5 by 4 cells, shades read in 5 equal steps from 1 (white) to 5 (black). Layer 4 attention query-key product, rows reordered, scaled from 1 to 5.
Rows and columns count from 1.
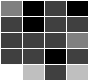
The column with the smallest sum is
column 1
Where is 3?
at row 1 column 1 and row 3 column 4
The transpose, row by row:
3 4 4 4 1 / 5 5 4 4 2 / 4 4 4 5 4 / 5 4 3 4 2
